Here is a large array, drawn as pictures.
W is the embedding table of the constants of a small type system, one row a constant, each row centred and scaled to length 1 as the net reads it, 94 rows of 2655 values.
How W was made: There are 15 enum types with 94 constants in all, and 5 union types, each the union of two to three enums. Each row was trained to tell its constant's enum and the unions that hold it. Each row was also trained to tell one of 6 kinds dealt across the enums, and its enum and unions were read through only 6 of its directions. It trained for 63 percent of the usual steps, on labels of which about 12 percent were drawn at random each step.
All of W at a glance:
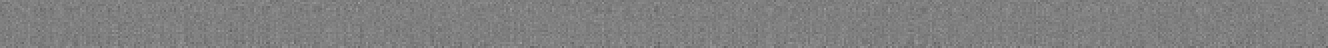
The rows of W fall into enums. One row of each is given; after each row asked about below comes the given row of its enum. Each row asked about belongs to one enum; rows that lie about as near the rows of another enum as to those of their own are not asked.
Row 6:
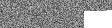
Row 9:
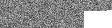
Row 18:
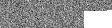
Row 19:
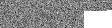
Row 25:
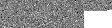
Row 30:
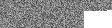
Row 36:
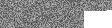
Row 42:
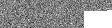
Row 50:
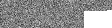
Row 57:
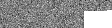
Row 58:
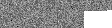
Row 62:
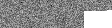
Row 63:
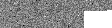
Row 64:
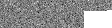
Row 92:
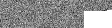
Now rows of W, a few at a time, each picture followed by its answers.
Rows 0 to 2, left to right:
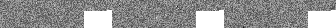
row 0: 36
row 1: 92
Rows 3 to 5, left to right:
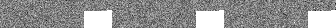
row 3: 36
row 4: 42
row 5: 62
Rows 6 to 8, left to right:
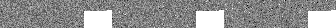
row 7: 6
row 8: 58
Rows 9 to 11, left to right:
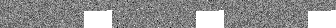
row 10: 6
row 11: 64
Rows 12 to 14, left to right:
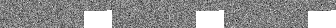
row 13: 9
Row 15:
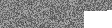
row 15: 92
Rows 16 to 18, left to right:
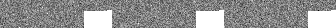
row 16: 18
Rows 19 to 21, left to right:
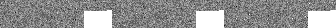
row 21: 64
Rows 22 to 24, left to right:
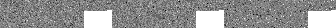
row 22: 18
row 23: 19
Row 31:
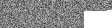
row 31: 50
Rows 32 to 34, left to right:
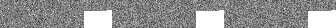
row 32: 58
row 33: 42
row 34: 62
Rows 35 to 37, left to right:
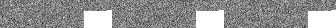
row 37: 92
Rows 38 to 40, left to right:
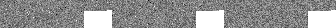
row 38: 19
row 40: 62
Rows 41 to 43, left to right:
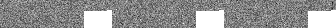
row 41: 36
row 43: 92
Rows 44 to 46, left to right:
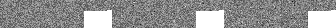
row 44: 50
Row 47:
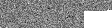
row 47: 57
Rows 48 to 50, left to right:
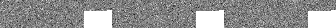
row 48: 19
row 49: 18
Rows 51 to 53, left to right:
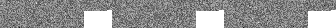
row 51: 42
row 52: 30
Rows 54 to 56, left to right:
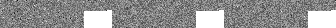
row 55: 42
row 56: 9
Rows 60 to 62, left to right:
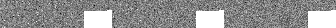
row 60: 25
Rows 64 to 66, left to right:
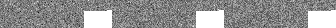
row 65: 36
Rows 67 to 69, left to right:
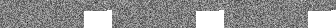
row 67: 50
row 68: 42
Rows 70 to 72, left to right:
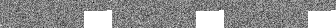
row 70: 58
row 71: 92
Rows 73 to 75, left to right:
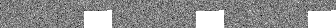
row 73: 62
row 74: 50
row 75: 18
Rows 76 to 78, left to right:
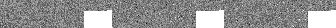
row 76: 9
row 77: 57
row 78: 36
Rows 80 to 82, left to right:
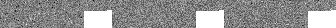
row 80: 58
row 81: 50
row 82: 36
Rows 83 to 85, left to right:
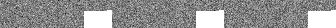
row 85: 92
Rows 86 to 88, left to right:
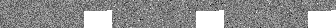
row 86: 50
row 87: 18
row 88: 62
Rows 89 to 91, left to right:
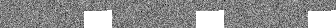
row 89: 62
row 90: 64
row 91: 18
